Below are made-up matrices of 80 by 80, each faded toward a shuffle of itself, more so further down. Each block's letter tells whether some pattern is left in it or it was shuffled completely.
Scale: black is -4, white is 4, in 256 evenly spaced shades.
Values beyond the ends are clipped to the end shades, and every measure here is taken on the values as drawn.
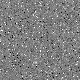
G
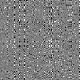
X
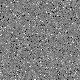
G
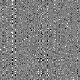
X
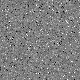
G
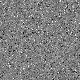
G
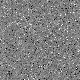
G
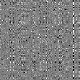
X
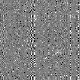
X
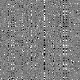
X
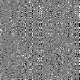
X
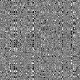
X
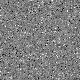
G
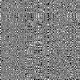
X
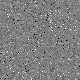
G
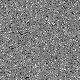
G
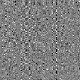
X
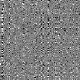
X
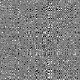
X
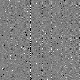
X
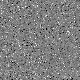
G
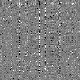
X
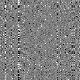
X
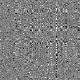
X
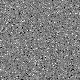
G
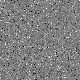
G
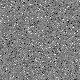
G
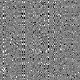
X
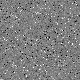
G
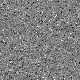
G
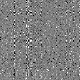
X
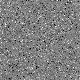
G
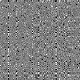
X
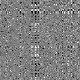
X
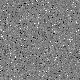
G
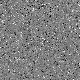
G
